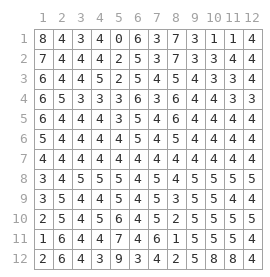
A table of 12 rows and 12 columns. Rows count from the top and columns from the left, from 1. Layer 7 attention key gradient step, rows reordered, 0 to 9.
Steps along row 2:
down same same down up down up down same up same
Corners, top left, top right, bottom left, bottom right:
8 4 2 4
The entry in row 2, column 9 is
3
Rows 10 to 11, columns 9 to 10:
5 5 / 5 5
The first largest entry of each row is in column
1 1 1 1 1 1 1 3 2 5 5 5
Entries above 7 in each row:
1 0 0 0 0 0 0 0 0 0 0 3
